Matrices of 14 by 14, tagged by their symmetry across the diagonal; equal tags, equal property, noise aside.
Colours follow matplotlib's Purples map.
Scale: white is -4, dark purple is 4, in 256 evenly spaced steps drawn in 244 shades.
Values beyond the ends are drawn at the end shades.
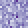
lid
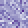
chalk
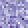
chalk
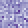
chalk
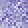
chalk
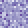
chalk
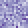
chalk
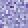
chalk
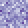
lid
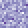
lid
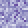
lid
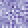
chalk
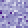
lid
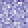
lid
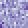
lid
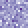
lid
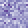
lid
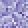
chalk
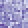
chalk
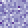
lid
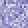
lid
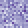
chalk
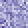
chalk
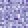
chalk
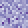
lid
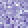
lid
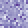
chalk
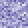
lid
